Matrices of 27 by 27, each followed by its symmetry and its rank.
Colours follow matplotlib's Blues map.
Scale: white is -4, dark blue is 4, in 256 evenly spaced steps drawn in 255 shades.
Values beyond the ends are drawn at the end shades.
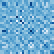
symmetric, rank three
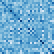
symmetric, rank five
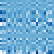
neither, rank two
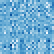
neither, rank five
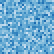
neither, full rank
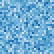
neither, full rank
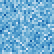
neither, full rank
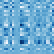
neither, rank two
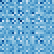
symmetric, rank three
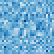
neither, rank five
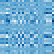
neither, rank two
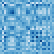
symmetric, rank three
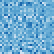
neither, rank five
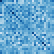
symmetric, rank five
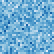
neither, full rank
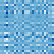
neither, rank two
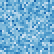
neither, full rank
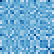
symmetric, rank three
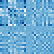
symmetric, rank three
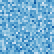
neither, full rank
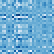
neither, rank two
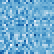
neither, rank five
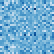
neither, rank five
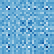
symmetric, rank three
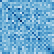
symmetric, rank five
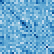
symmetric, rank five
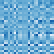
neither, rank two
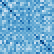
symmetric, rank five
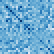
symmetric, rank five
